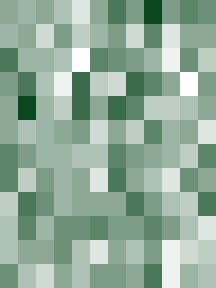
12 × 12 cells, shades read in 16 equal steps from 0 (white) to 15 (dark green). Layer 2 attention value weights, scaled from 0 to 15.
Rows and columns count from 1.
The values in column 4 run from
1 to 9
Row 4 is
8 11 5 1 12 4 3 12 10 7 0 8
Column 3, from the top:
7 3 6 5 6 6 6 8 9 6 7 3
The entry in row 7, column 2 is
8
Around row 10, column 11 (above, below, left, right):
4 3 8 2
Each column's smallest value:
4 4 3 1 0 2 3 3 4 1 0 2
